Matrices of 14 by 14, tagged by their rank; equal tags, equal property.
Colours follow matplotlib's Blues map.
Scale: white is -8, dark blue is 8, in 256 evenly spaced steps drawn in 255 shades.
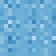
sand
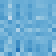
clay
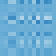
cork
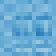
clay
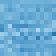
sand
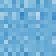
sand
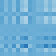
cork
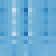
cork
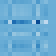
cork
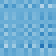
cork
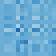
clay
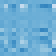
clay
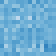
sand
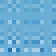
cork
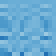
clay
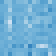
sand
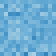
sand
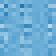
clay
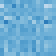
sand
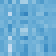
clay
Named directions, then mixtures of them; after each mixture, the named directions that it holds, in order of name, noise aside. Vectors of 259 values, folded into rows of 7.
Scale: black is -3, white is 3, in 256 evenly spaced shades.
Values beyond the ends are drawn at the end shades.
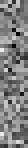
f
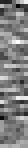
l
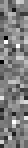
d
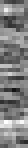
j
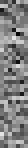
f, l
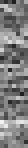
f, j, l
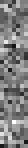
d, f, j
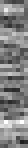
j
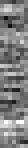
j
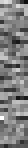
l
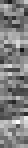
d, j, l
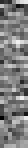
d, l
